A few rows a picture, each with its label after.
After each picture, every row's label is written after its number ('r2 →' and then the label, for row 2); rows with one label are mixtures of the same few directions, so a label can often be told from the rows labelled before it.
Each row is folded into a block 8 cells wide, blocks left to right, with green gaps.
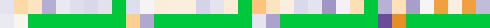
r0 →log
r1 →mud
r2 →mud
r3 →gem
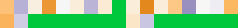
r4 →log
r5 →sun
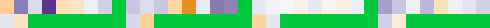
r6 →sun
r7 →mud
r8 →mud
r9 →sun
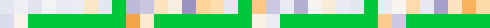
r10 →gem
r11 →mud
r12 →sun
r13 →mud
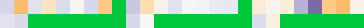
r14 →sun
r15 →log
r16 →mud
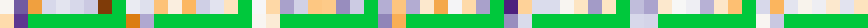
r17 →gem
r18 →mud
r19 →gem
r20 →gem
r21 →sun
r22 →gem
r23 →sun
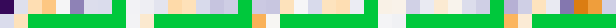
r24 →sun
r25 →mud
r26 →mud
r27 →gem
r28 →mud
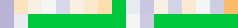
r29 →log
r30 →gem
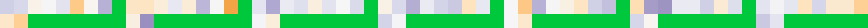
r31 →mud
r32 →mud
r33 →sun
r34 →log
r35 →gem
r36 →log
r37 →log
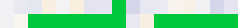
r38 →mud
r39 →mud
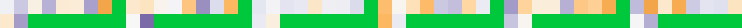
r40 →gem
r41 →mud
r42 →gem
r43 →sun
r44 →log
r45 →sun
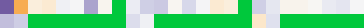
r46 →sun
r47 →log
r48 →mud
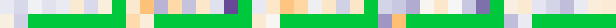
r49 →gem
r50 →gem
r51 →log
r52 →mud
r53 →mud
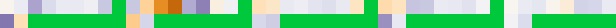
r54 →mud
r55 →sun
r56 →mud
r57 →mud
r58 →mud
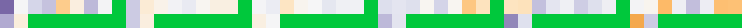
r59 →sun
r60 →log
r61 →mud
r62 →log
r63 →mud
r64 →mud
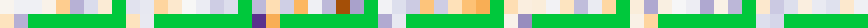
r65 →mud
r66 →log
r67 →gem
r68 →log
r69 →mud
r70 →sun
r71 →log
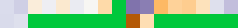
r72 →gem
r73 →mud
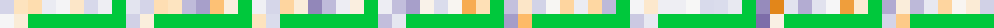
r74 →log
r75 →gem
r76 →gem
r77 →log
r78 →gem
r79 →mud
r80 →log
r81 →gem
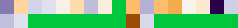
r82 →sun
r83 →log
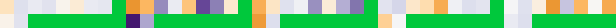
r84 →sun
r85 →mud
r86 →gem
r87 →mud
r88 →log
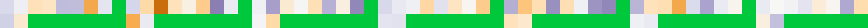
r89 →gem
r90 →log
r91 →sun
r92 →log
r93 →log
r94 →sun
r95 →gem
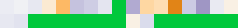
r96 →mud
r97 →sun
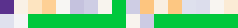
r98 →sun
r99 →sun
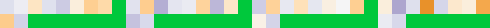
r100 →mud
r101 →sun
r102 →sun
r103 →log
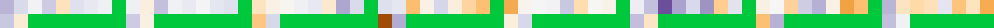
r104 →sun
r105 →mud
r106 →gem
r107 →mud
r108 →sun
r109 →log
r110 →mud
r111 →log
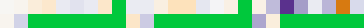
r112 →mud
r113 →mud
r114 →log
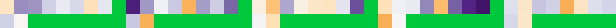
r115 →log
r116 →sun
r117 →gem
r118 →log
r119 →gem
